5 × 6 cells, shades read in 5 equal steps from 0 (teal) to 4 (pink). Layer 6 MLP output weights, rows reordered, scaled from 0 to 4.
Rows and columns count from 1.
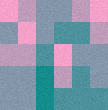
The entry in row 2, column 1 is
2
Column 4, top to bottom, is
2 1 4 3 1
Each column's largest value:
4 4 2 4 3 4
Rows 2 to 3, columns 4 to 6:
1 1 3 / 4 2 2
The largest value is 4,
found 4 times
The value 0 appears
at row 4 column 3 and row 5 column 3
